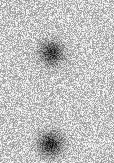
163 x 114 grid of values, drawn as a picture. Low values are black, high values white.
Seam: none. Ninth with the lowest average: bottom middle. Mirror symmetry: none. Dips: two.
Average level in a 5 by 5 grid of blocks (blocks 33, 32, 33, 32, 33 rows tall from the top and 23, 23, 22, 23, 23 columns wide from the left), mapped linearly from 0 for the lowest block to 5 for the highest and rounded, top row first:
55555 | 53055 | 55455 | 55555 | 53055
